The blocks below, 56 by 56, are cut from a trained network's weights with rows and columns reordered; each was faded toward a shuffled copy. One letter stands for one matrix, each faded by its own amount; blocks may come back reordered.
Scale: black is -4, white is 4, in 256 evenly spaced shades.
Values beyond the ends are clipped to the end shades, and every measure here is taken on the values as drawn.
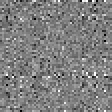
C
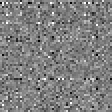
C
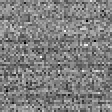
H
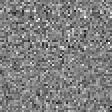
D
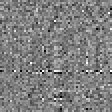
C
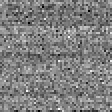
H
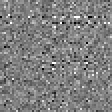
C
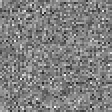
D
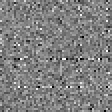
C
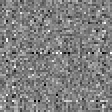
C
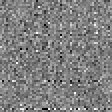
C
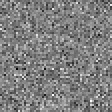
D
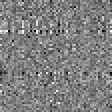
C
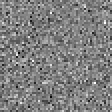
D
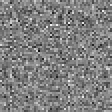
D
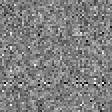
C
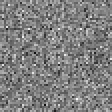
D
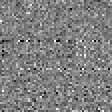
C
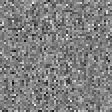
D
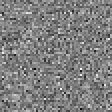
D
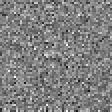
D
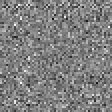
D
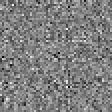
D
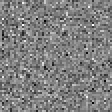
D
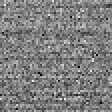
H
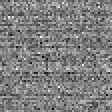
H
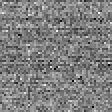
H
